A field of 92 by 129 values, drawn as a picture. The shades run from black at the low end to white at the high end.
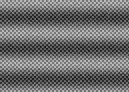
Slope: none. Seam: none. Stripes: horizontal, repeating 3 times.
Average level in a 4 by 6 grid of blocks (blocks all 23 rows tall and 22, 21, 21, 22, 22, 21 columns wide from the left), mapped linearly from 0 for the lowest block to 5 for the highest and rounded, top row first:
222222 | 555555 | 333333 | 000000
